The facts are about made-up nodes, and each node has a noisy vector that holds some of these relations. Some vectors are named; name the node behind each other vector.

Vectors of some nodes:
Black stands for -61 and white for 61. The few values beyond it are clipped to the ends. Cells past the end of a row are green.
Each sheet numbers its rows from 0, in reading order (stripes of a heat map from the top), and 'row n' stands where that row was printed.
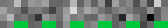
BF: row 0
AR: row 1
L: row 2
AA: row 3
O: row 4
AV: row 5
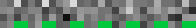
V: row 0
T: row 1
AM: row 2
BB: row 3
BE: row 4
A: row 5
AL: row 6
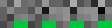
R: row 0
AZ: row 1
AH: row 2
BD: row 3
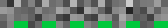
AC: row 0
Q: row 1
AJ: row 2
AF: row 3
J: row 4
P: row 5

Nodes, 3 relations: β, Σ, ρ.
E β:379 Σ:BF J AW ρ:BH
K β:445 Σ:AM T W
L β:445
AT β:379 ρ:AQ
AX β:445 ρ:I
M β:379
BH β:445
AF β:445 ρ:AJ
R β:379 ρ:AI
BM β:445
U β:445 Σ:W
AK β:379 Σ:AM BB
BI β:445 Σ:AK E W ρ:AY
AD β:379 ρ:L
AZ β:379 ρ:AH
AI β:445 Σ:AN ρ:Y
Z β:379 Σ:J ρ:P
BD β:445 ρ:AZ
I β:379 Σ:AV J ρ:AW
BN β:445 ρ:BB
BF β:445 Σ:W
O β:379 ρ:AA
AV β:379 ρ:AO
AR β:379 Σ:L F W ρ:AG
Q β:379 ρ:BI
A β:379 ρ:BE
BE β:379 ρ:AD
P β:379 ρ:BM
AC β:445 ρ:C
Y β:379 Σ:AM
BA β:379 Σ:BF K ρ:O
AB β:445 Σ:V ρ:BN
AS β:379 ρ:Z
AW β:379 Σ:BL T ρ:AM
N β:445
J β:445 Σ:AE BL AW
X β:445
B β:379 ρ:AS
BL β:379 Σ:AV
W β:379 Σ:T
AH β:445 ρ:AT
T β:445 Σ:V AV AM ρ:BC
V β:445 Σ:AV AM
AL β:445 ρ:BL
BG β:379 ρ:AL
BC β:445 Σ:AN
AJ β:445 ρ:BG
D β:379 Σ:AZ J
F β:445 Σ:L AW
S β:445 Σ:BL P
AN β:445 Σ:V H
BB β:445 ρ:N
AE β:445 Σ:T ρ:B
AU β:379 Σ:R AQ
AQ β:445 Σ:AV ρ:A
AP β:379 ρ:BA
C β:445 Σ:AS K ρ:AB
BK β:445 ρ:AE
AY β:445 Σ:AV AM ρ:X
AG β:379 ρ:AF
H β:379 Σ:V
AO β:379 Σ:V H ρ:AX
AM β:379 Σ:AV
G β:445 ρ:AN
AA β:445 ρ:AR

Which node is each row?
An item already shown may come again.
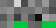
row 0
V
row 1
AG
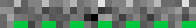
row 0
F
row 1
E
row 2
Z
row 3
BL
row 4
AK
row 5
Y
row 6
AQ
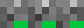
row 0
AU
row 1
I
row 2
E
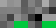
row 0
BA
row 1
BG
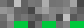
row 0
C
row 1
A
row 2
AN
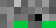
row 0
S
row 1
AG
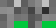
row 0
S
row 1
AW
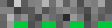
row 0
AE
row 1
D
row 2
AP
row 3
H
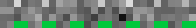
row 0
AY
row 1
K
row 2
BA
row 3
I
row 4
AM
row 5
C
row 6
W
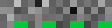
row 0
F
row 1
BK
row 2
AZ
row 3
AT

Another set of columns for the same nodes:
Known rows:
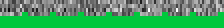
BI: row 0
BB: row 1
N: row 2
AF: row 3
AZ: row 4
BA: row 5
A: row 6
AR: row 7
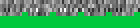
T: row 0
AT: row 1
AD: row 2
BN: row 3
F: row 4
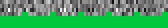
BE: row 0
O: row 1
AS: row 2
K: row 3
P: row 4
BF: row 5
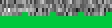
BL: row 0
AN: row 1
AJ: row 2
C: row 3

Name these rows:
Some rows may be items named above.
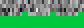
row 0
AE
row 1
BA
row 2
AA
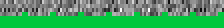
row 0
BD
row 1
V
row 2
AW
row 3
BK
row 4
BA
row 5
AT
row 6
Z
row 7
F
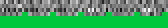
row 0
AH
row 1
AA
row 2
AA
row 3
AO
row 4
BD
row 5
BG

